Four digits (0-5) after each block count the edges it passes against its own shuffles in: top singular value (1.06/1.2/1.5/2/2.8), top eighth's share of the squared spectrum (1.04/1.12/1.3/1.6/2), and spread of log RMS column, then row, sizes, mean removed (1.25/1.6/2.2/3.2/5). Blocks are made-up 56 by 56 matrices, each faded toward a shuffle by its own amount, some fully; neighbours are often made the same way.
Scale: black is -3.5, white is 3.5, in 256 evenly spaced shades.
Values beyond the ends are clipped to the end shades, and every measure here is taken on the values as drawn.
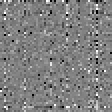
3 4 3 2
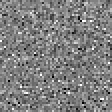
2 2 0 0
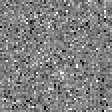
0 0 0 0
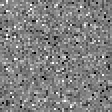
0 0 0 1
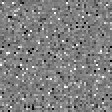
1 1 0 0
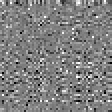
4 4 2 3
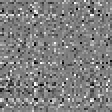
4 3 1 2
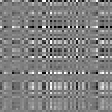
5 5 4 4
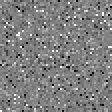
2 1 0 0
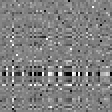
5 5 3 3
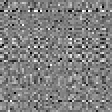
5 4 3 3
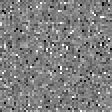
2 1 0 0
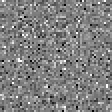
3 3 1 1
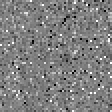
2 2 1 0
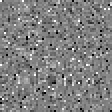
3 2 0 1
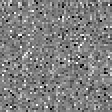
3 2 1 1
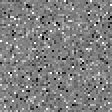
0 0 0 0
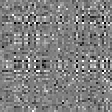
5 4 3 3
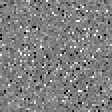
0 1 0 0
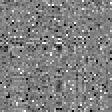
3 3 0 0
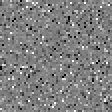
0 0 0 0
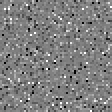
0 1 0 0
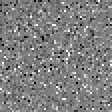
0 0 0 0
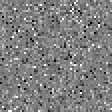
3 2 1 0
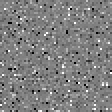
1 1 0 0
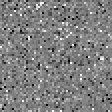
2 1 0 0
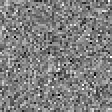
0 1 0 0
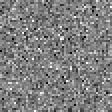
2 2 0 1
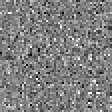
3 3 2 1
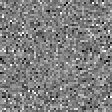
3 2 0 1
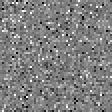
1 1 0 0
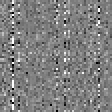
4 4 3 1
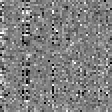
4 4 3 1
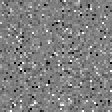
3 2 0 0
